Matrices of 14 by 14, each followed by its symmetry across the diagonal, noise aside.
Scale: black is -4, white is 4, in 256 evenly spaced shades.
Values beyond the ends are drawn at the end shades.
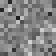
symmetric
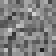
neither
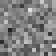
antisymmetric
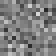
antisymmetric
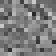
neither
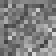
symmetric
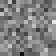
antisymmetric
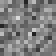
symmetric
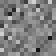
symmetric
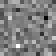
antisymmetric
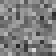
neither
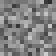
neither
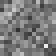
symmetric
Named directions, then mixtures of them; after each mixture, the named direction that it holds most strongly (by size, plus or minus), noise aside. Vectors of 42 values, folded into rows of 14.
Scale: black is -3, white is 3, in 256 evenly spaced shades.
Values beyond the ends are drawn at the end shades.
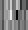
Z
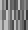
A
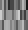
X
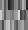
X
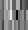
Z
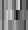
Z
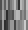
A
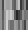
Z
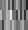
Z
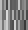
A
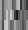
Z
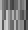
A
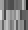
X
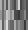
A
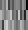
X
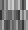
X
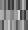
X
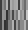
A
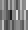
Z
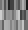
X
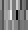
Z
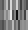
Z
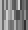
A
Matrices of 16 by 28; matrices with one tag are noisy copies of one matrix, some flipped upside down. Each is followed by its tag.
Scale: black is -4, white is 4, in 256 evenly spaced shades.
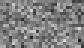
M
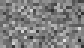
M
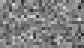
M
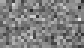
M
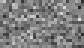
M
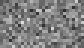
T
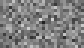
T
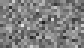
T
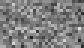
M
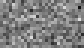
M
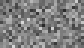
T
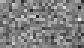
M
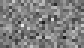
T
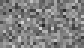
T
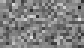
M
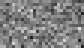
M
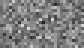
T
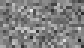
M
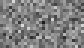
T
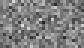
T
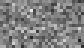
M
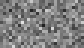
T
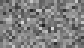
T
